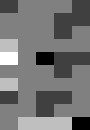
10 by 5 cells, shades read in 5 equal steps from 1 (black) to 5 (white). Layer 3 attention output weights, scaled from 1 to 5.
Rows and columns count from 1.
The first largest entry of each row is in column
2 1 1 1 1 1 1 2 1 2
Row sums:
13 13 14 16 13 14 16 12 14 16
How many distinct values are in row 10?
3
